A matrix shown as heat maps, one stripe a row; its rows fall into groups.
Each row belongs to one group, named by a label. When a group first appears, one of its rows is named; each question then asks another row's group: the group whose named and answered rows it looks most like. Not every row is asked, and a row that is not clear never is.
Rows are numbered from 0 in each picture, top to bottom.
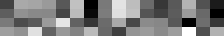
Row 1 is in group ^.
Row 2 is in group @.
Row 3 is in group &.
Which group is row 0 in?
^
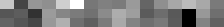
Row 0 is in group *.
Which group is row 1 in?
@
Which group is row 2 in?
@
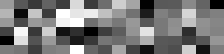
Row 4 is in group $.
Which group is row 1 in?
*
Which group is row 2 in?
*
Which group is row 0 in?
^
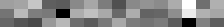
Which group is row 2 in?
@
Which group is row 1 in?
&
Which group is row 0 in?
&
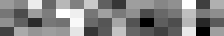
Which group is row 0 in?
&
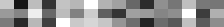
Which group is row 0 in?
*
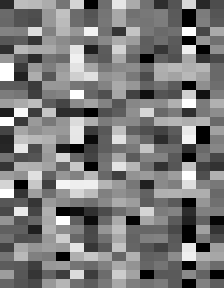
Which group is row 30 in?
^
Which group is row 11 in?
&
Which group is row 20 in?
*
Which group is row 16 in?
$
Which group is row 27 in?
^
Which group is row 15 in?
^
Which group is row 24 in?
@
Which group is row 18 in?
^
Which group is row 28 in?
&
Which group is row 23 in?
$
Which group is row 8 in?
*
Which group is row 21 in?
*
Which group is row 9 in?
@
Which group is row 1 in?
@
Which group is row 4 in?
@
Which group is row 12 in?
$
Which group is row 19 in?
&
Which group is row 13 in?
*
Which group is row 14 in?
^
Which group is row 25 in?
@
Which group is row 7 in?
*
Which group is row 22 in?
@
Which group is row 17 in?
@
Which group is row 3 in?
&
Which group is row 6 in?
^
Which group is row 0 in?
^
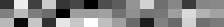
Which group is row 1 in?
&
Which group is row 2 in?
*
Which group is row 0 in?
$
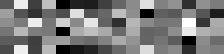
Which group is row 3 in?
&
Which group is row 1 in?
^
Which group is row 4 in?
@
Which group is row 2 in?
&
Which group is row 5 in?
$
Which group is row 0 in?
$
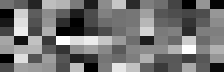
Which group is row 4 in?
*
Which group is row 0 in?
@
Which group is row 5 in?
&
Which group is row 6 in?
$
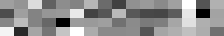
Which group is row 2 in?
&
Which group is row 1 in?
^
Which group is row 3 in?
*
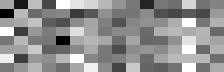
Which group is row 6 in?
*
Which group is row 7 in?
&
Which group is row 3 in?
*
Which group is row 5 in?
&
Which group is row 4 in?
&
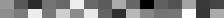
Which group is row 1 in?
&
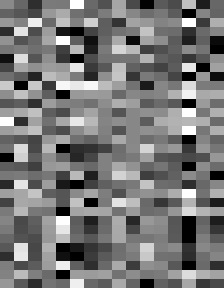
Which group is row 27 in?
$
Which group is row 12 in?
&
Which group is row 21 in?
&
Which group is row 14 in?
&
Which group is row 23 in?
&
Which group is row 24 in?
@
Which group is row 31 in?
^
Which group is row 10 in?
&
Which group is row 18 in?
@
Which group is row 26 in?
@
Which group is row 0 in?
^
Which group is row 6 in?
$
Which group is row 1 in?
@
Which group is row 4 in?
@
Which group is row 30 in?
&
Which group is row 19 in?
^
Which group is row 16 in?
$
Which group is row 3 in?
$
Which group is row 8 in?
@
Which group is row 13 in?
*
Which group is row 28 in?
$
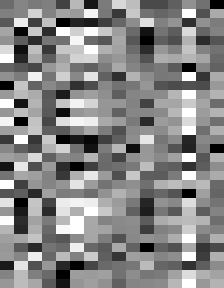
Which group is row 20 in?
*
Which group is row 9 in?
$
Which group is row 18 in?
$
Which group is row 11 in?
*
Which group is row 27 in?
^
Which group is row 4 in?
^
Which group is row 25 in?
*
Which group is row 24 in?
*
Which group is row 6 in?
*
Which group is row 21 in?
@
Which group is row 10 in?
&
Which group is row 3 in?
*
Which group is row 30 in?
&
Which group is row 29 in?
$
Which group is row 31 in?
&
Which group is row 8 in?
&
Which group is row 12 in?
&
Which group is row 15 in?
$
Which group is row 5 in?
*
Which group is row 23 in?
*
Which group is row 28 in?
&
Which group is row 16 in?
@
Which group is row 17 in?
&
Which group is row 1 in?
&
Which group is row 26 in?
&
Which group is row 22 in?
*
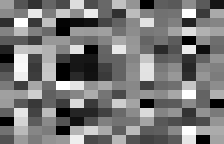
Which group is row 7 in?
$
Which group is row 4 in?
@
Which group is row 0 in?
^
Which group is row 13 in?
$
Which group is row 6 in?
$
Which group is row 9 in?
*
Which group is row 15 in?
^
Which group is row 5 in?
^
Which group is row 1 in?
&
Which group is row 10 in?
&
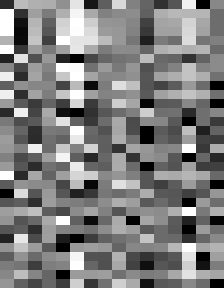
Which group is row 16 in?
&
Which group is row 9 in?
^
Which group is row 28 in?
^
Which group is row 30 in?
&
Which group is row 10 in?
*
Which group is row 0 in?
^
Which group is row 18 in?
^
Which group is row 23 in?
&
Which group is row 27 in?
&
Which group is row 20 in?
^
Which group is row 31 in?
^
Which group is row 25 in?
@
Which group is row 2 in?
*
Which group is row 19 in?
*
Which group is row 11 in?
^
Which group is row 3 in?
*
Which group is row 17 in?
@
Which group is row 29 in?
^
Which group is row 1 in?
*
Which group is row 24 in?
@
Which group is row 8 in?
*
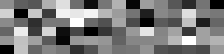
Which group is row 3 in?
$
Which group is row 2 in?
^
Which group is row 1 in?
*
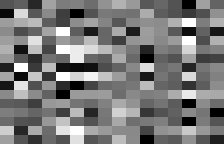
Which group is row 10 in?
&
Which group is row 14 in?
*
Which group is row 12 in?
^
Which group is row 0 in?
@
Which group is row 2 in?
&
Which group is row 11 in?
@
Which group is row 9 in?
$
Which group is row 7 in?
$
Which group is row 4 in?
&
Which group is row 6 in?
^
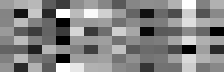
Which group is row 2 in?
&
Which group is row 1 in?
*
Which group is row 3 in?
^
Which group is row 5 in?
@
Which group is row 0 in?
&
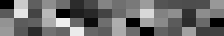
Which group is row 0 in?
$
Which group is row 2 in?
@
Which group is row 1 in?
$
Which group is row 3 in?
^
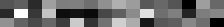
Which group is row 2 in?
^
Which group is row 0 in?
@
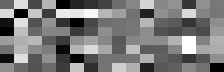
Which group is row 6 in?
$
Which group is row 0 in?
$
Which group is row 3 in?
$
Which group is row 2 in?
$
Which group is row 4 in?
&
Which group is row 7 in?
^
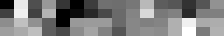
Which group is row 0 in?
$
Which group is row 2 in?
&
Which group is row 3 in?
&
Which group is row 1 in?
$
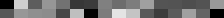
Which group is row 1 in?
^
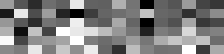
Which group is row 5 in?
&
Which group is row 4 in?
*
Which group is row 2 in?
^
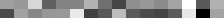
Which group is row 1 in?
^
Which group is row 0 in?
&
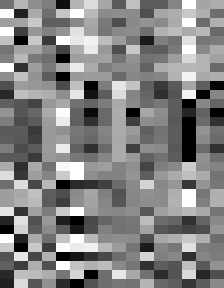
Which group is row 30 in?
^
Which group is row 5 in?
&
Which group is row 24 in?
$
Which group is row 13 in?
@
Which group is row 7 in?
*
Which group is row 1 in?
*
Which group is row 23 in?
*
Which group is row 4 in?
*
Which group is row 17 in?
@
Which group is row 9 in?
^
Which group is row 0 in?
&
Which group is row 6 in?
&
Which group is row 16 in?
@
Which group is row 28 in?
$
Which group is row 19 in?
*
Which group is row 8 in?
&
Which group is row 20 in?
$
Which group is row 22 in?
&
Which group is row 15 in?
@
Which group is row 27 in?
*
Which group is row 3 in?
*
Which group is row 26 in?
*
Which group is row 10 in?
^
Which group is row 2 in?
&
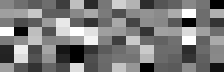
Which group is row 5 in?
$
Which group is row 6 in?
$
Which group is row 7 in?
^
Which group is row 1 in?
&
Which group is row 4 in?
&
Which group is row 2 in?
@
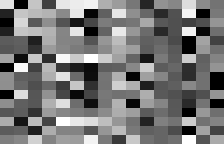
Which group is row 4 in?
@
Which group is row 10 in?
$
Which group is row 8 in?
@
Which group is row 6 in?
*
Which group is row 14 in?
@
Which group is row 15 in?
&
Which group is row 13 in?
*
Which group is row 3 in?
^
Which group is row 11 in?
@
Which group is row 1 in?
^
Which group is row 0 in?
*
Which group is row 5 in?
@
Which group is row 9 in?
^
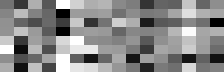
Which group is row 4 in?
*
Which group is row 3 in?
&
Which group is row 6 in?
@
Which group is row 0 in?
*
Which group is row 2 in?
^
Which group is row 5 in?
*
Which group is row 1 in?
&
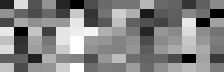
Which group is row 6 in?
@
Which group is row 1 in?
^
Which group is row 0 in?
$
